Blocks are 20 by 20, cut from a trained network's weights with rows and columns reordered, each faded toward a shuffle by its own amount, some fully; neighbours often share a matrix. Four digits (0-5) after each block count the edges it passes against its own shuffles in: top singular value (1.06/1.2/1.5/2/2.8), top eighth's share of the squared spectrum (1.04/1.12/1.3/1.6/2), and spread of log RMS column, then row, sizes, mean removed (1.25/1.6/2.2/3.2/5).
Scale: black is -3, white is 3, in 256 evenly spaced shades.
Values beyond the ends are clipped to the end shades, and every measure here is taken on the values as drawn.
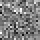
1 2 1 0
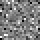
0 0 0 0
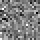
0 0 0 0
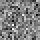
0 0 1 0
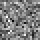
0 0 0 0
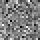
1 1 0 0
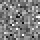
0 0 1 0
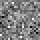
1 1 0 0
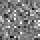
1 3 0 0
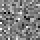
1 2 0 1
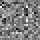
2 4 1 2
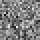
0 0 0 0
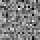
1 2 0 0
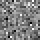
0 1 0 0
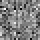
2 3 1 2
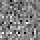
2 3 1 1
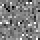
0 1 0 1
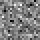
1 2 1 0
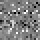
1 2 0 2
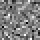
1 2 0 1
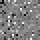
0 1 0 0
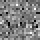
1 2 0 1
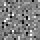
0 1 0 0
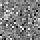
0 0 0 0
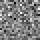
0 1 0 1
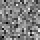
1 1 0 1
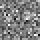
1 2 0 1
